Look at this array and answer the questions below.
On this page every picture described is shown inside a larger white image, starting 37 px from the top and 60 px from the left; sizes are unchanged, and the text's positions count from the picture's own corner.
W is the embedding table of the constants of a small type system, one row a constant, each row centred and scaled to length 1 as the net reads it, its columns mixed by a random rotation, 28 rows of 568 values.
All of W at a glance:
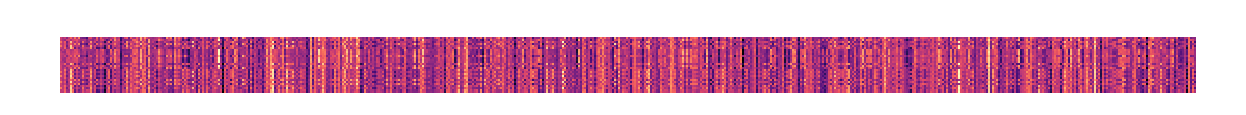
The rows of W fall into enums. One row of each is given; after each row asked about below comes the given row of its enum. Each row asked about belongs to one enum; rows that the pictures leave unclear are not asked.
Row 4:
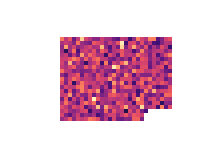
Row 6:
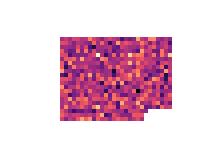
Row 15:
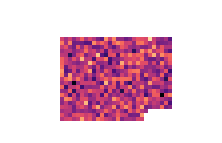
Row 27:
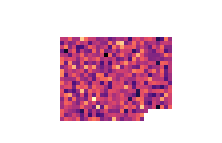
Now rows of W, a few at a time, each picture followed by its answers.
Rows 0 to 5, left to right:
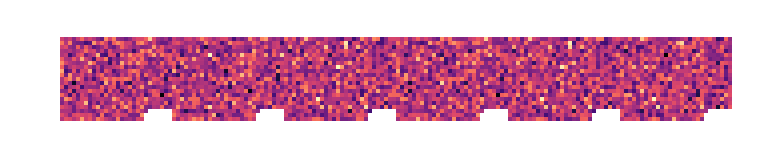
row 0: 15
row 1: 6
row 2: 4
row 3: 15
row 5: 27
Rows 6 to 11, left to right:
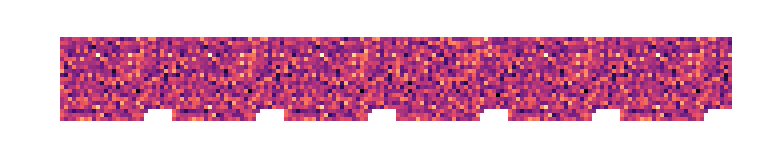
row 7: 6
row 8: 6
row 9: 15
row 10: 6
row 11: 6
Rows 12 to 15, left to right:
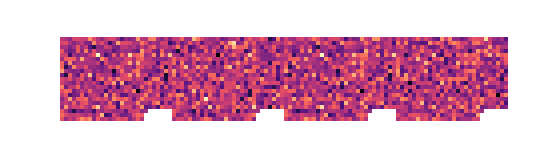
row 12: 6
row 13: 27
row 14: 6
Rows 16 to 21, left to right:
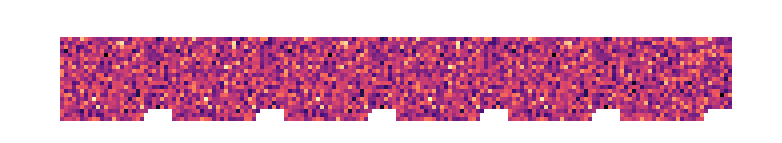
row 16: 27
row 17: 4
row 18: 27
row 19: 4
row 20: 27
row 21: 15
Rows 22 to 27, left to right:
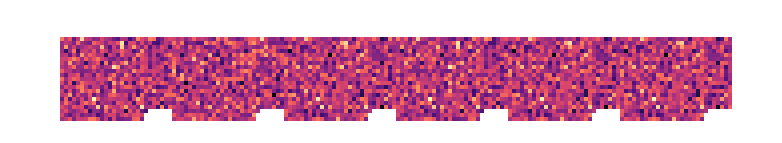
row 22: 4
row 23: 15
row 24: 27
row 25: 4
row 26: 27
